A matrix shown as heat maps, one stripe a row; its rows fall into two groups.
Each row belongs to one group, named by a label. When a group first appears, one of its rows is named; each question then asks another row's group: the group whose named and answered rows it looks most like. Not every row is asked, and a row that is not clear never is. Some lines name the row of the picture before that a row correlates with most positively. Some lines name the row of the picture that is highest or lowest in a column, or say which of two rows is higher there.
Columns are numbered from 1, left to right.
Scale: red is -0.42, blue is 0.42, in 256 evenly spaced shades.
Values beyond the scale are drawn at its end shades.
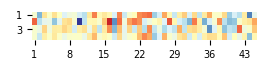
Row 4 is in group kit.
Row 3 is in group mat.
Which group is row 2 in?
mat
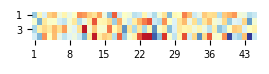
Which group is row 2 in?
kit
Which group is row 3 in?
mat
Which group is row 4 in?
kit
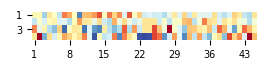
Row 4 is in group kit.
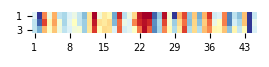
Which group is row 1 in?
kit
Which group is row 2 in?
kit
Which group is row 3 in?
kit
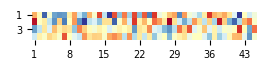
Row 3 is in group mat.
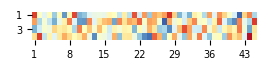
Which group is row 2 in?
mat
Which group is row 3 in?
mat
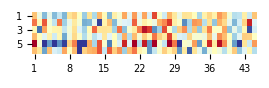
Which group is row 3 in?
kit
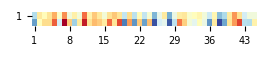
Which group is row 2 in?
mat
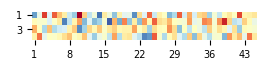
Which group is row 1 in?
mat
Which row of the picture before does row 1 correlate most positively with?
2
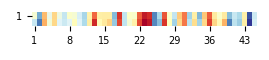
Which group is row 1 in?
kit
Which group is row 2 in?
kit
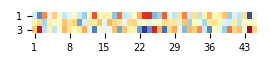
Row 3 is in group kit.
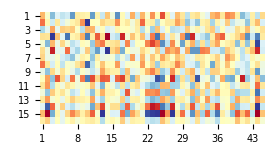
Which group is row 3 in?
mat
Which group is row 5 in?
kit
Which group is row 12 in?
kit
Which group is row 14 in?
kit
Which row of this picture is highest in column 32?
10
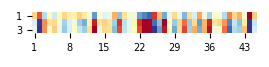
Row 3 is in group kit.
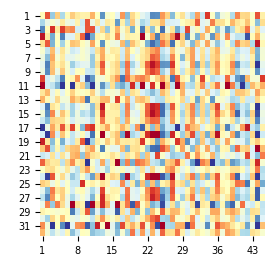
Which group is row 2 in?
mat
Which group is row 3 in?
mat
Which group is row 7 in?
kit
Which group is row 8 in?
kit
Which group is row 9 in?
kit
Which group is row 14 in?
kit
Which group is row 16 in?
kit
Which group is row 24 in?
kit
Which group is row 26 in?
kit
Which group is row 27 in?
kit
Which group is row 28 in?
mat
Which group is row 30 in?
kit
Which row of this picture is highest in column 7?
11
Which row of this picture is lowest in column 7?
28
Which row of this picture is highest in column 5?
11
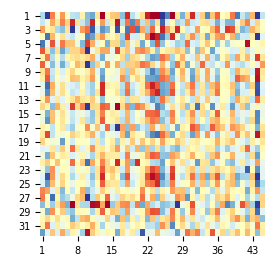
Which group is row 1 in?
kit
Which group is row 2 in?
mat
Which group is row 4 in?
kit
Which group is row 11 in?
kit
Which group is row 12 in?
kit
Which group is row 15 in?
kit
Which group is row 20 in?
mat
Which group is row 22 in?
mat
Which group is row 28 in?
mat
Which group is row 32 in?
mat
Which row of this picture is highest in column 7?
3
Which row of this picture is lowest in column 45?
8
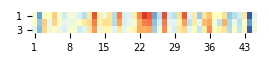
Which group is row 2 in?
kit
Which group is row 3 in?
kit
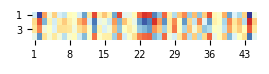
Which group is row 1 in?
kit
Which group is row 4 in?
kit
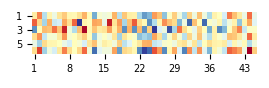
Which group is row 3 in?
mat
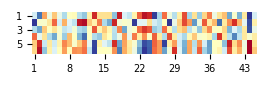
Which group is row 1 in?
kit
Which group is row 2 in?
mat
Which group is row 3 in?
kit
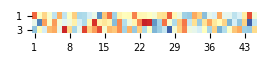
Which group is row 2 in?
kit
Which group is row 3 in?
mat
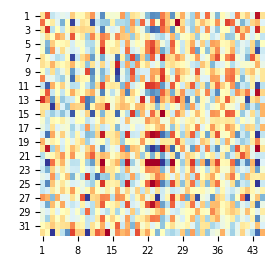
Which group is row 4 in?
mat
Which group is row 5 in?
kit
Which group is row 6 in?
kit
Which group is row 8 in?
mat
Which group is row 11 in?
kit
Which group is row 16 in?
kit
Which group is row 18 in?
kit
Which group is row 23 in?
kit
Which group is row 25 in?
kit
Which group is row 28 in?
kit
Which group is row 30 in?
kit
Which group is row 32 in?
mat
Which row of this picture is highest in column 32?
27
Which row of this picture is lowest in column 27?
22
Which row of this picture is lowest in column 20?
32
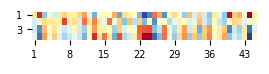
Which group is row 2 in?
mat
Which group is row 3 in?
kit
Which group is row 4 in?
kit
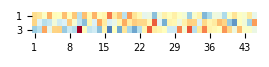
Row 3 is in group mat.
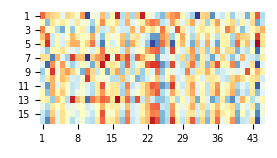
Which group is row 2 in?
kit
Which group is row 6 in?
kit
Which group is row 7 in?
mat
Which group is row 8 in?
kit
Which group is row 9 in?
mat
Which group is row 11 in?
kit
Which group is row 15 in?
kit
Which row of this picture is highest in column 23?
5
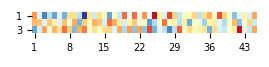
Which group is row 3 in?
mat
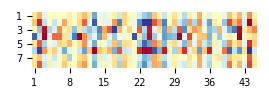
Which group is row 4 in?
mat
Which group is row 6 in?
kit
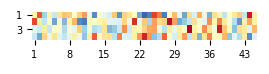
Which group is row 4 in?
kit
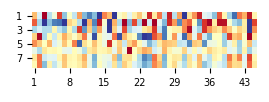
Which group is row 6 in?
kit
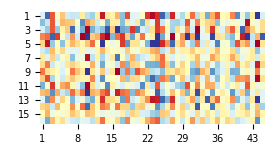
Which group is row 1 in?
kit
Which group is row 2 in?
mat
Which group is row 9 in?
mat
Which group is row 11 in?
mat
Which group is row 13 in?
kit
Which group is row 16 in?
kit
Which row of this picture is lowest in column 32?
3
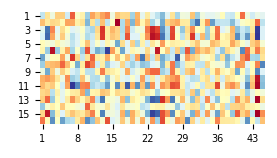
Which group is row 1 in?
mat
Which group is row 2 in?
mat
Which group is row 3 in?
kit
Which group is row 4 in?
kit
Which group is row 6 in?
mat
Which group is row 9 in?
kit
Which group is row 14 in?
mat
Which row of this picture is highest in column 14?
6
